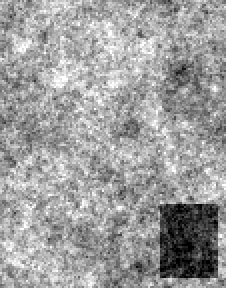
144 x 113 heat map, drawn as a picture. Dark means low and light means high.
The ninth with the lowest average is the bottom right. The texture is blotchy. On average the colour sits 60% of the way up the scale. In the bottom right lies a patch that is lower than the rest. Neither half mirrors the other.
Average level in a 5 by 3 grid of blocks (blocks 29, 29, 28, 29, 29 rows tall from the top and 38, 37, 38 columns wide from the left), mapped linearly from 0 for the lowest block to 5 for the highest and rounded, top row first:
554 | 453 | 444 | 542 | 530
